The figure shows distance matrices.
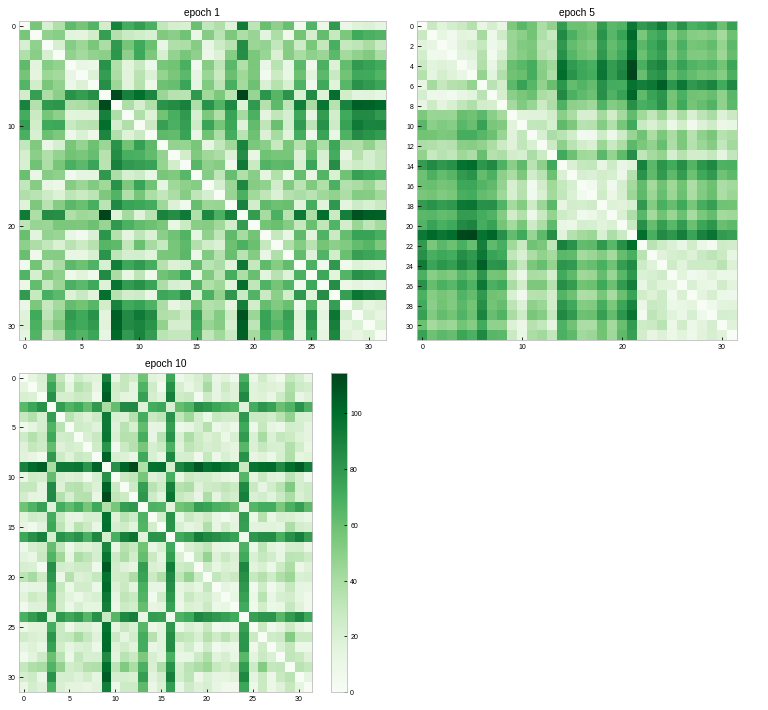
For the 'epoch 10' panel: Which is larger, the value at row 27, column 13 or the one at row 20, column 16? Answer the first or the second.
the second
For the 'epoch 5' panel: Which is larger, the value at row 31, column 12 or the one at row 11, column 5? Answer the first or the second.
the second
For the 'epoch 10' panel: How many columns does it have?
32
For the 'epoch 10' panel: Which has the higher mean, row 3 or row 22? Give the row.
3
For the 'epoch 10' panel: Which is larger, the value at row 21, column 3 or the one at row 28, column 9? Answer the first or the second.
the second
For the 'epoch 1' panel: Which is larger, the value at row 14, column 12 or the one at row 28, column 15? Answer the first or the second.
the second
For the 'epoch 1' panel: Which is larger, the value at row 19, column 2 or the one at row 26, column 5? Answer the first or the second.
the first
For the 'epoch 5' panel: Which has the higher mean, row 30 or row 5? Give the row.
5
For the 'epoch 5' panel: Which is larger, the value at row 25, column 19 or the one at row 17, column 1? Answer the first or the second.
the second
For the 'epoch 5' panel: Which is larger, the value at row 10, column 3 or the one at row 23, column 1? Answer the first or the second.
the second
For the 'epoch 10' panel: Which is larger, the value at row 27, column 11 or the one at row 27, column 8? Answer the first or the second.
the first
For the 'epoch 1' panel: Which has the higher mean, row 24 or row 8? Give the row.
8
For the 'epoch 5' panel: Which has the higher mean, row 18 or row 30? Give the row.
18
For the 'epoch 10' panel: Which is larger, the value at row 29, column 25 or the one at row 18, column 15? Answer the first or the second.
the first
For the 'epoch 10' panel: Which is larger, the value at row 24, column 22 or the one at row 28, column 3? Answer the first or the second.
the first
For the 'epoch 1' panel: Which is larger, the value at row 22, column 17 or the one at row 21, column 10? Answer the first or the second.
the second
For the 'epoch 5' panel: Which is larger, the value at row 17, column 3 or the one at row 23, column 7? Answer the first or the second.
the second
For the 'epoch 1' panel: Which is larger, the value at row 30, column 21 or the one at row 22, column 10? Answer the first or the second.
the first
